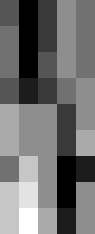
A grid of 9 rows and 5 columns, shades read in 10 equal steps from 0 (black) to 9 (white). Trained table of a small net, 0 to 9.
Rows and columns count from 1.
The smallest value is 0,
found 5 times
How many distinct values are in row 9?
5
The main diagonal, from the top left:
3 0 3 4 5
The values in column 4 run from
0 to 5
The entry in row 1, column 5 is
4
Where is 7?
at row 7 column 2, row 8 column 1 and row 9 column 1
